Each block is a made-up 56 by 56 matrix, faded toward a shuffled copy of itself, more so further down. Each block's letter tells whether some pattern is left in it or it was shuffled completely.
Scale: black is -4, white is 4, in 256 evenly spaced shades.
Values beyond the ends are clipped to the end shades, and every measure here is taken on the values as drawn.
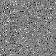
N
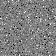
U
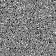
U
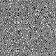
N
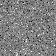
U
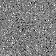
U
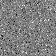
U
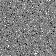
U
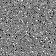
U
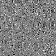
N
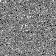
U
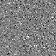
N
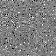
N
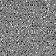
N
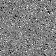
U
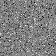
U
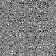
N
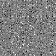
N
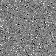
U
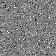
U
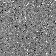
U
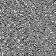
N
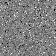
U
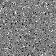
U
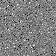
U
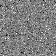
U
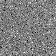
U
